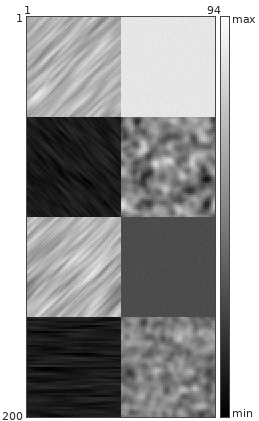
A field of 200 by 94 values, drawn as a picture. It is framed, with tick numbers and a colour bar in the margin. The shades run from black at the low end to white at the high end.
The table splits into 4 rows of 2 panels. Panel 1,1: high, slanting up to the right. Panel 1,2: very high, flat. Panel 2,1: very low, slanting down to the right, faint in contrast. Panel 2,2: middling, blotchy, strong in contrast. Panel 3,1: high, slanting up to the right. Panel 3,2: low, flat. Panel 4,1: very low, streaked across, faint in contrast. Panel 4,2: middling, blotchy.
